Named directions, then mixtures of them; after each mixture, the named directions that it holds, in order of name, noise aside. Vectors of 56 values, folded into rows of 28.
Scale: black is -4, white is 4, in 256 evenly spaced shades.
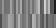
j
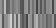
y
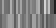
j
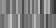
j, y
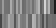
j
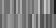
j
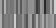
j, y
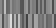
y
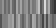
j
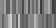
j, y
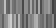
j, y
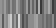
j, y
